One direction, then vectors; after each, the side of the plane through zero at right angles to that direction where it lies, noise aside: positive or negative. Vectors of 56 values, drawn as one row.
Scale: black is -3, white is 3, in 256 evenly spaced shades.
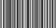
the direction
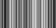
negative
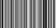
negative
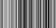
negative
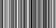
negative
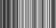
positive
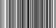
positive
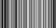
negative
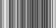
positive
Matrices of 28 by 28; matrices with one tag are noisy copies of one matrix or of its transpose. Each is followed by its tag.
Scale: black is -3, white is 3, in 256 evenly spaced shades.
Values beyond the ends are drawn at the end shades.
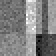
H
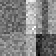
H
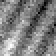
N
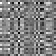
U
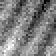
N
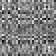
U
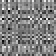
U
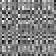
U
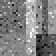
H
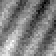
N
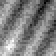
N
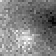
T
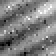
N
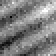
N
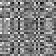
U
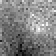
T
